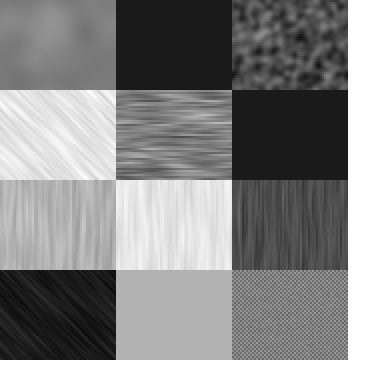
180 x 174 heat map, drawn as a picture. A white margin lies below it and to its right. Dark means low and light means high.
The table splits into 4 rows of 3 panels. Panel 1,1: middling, smooth, faint in contrast. Panel 1,2: very low, flat. Panel 1,3: low, blotchy. Panel 2,1: very high, slanting down to the right, faint in contrast. Panel 2,2: middling, streaked across. Panel 2,3: very low, flat. Panel 3,1: high, streaked downward, faint in contrast. Panel 3,2: very high, streaked downward, faint in contrast. Panel 3,3: low, streaked downward, faint in contrast. Panel 4,1: very low, slanting down to the right, faint in contrast. Panel 4,2: high, flat. Panel 4,3: middling, checkered.
